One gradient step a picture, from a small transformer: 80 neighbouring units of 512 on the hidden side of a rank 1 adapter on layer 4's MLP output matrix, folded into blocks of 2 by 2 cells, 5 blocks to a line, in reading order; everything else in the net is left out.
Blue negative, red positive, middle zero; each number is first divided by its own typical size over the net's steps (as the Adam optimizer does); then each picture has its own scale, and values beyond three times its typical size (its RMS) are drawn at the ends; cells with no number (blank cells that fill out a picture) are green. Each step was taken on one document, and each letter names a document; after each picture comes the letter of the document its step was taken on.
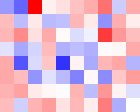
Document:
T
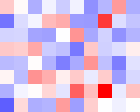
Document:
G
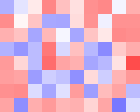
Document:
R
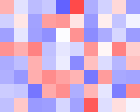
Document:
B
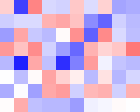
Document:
T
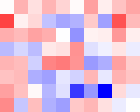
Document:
G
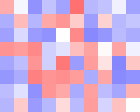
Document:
B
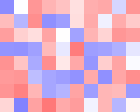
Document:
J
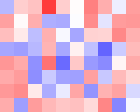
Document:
R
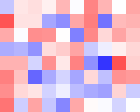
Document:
G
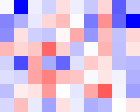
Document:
T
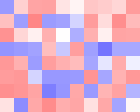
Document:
J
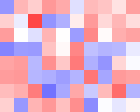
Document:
J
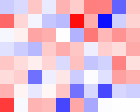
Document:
G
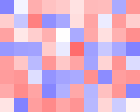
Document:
J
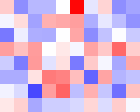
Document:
B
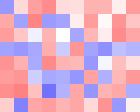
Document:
J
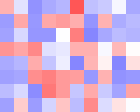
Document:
B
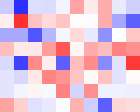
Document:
R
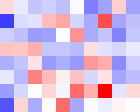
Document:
G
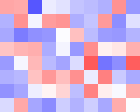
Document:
T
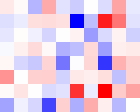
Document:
G
